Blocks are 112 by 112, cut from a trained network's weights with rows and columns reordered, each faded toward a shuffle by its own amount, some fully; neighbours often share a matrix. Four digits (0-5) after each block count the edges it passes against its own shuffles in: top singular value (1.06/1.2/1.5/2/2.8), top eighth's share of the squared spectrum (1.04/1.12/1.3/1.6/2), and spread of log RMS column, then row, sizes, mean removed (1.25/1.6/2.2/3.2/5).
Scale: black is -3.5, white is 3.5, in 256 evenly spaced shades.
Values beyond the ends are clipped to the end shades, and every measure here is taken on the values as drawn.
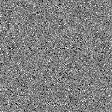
3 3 1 2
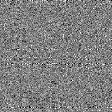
3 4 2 3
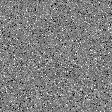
0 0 0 0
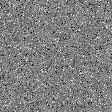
0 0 0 0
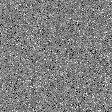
0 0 0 0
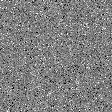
0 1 0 0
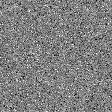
1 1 0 0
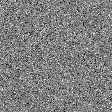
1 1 0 0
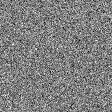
1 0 0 0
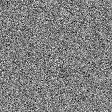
0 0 0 0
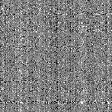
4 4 2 3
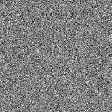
3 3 2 1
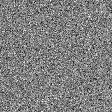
1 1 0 0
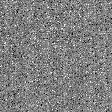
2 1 0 0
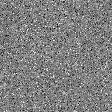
0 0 0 0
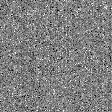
2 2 0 1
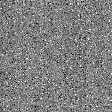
1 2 0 1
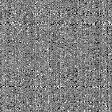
3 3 1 3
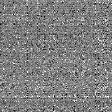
3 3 3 2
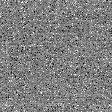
2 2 1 0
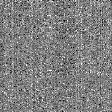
3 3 1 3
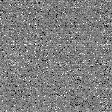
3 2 2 0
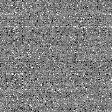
3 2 2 1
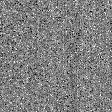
2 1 0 0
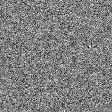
3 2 1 0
